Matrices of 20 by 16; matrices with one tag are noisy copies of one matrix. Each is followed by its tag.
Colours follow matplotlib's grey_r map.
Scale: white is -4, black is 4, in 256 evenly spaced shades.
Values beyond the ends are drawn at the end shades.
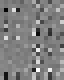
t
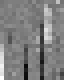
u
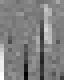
u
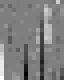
u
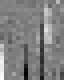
u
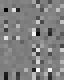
t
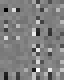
t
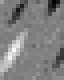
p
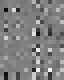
t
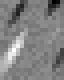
p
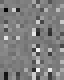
t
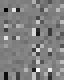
t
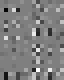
t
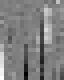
u
